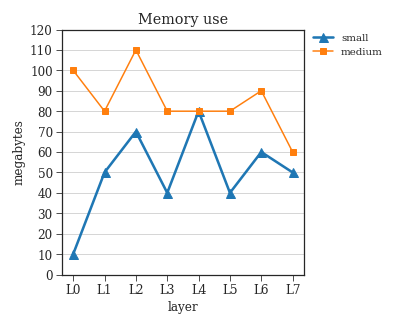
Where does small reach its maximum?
L4
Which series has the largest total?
medium
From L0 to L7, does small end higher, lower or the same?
higher
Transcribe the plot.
Title: Memory use
x-axis: layer, ticks L0 L1 L2 L3 L4 L5 L6 L7
y-axis: megabytes, ticks 0 10 20 30 40 50 60 70 80 90 100 110 120
Legend: small, medium
Values:
small: 10 50 70 40 80 40 60 50
medium: 100 80 110 80 80 80 90 60
